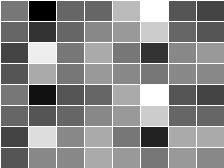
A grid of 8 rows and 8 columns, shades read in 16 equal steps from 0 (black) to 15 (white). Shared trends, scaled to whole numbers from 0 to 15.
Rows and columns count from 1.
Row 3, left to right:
4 14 7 10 7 3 8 9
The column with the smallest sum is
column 1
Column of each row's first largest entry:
6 6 2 2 6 6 2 4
